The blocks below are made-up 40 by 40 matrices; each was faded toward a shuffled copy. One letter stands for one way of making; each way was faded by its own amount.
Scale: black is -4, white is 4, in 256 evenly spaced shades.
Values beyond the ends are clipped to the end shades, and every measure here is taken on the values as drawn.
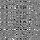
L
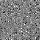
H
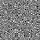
H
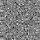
H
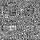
H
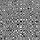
L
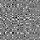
L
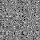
H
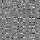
L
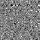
H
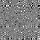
L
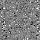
H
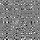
L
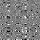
L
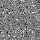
H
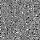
H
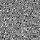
H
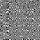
L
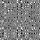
L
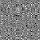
L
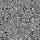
H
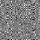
L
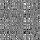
L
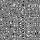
H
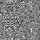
H
